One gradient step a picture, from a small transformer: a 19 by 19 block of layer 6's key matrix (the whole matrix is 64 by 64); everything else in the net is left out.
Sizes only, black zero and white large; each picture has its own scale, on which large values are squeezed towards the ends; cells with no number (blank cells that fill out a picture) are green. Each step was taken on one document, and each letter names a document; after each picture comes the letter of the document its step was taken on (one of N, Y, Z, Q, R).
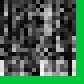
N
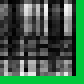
N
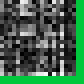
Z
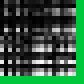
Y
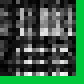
Y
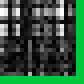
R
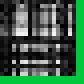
Y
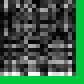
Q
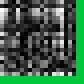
R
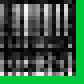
N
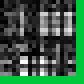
Y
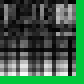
N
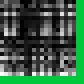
Z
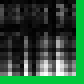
N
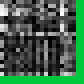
R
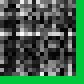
Z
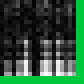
N
